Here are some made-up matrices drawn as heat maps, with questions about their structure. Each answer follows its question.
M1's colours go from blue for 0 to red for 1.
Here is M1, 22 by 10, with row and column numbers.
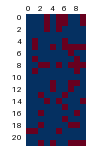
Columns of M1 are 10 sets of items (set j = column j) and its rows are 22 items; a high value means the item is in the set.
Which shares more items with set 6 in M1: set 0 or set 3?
set 3
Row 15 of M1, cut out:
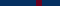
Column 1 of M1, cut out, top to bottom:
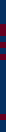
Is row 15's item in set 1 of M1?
no
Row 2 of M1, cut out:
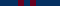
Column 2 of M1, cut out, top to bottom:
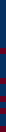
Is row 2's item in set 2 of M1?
no
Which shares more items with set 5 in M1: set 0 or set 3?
set 3
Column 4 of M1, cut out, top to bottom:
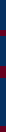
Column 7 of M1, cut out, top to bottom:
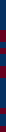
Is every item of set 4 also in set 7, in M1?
yes
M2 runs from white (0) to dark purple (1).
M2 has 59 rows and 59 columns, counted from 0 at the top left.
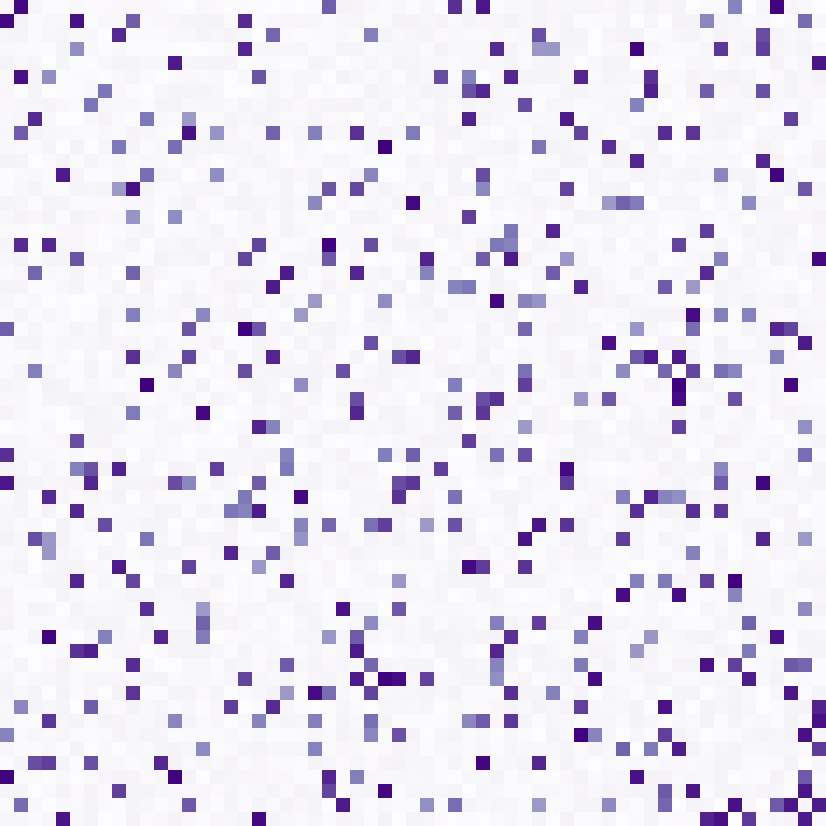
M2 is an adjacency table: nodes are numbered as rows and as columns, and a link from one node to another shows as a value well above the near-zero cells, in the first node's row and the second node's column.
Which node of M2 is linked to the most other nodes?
node 57
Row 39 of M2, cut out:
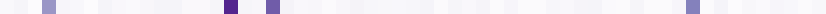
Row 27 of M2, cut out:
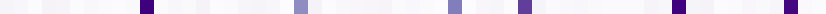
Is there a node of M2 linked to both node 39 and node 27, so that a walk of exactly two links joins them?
no
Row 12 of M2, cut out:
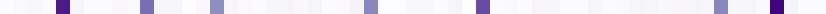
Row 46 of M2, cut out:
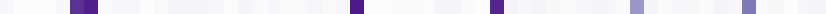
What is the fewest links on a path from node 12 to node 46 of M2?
3
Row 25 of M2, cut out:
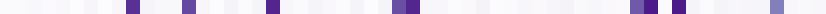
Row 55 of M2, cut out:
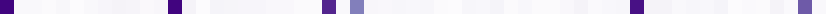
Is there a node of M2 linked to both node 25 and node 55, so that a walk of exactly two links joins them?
yes
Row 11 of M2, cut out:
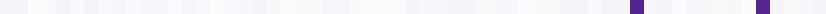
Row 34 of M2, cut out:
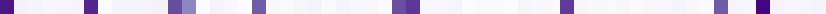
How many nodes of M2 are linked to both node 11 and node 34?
1
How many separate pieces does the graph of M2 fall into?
1
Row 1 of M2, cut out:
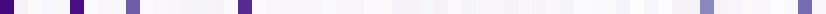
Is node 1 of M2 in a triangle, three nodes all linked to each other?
no
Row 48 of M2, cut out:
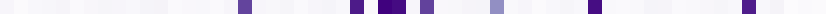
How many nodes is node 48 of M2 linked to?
8
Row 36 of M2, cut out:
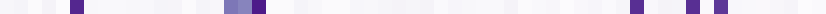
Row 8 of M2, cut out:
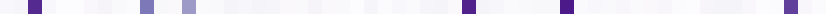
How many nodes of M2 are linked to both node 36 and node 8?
0
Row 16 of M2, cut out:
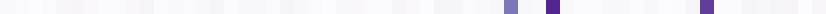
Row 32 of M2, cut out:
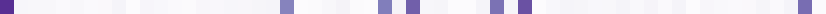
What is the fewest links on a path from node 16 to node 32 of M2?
4
